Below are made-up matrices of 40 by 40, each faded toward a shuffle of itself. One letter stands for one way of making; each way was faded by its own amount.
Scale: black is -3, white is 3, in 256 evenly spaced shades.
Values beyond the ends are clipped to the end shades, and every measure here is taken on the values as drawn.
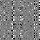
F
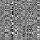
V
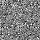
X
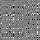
F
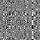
V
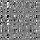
V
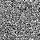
X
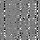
F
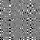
F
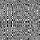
V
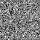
X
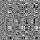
V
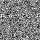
X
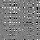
F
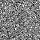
X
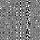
V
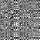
V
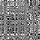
V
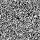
X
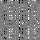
F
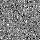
X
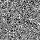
X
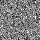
X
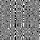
V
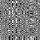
V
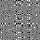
F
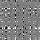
F
